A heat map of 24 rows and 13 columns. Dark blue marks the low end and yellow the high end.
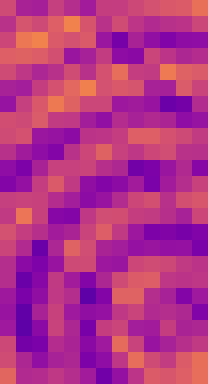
The ninth with the lowest average is the bottom left. No single row or column stands out from its neighbours. The ninth with the highest average is the top left. Rings spread out from the bottom right.
